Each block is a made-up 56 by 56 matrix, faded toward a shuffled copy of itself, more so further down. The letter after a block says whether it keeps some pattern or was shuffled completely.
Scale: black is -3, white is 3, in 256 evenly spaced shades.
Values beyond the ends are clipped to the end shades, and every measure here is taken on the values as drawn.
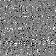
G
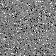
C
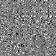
G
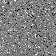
C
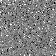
C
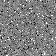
C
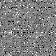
G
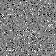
G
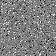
C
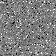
C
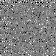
G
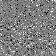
G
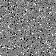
C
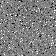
C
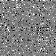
G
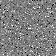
C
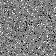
C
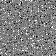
C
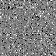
G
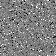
C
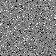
C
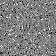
G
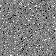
C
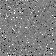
C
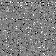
G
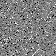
C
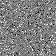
C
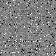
G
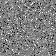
C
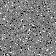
C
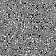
G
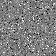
C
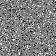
C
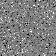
C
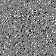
G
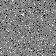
C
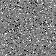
C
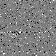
G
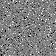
C
